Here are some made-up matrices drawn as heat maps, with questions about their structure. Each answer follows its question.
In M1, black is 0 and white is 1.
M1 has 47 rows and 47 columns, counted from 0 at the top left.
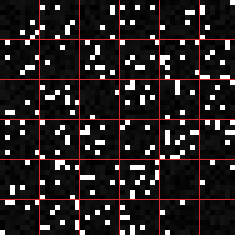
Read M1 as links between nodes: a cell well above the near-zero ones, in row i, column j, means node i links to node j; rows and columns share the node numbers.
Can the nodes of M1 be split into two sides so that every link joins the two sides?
no
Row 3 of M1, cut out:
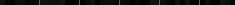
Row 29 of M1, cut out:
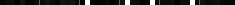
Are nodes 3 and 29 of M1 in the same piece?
no
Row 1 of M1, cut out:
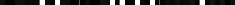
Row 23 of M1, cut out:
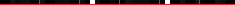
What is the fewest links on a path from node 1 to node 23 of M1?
3
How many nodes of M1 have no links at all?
1
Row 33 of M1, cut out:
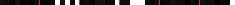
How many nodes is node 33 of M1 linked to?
8
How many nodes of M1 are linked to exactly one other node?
2
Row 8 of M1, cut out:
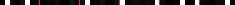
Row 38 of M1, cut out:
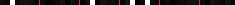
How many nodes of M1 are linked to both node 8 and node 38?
0
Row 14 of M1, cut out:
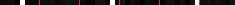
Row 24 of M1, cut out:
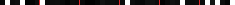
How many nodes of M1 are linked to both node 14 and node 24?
1
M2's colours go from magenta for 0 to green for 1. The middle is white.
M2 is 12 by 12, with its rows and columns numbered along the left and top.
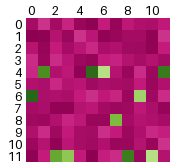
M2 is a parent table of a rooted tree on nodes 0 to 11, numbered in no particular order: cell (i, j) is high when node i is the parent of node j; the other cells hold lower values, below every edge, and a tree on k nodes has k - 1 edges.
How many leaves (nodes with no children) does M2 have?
8
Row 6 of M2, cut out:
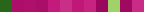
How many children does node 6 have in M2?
2
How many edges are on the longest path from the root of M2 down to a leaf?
3
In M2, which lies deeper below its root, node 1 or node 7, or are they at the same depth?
node 7
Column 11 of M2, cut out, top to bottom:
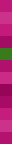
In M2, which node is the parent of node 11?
4
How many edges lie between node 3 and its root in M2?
2
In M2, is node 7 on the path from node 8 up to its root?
no
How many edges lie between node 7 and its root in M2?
3
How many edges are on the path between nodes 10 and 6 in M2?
3
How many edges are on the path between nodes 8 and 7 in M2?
1
